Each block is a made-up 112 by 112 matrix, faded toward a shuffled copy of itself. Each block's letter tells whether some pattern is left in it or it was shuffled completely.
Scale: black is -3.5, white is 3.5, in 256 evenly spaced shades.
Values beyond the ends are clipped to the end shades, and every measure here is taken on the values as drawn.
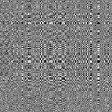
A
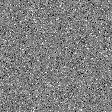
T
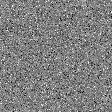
T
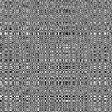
A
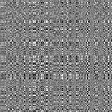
A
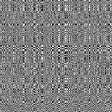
A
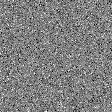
T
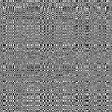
A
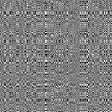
A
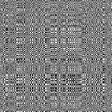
A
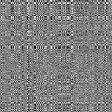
A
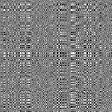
A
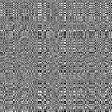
A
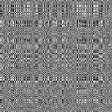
A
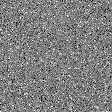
T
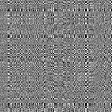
A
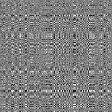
A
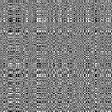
A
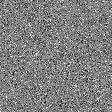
T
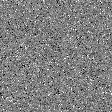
T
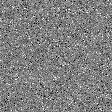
T
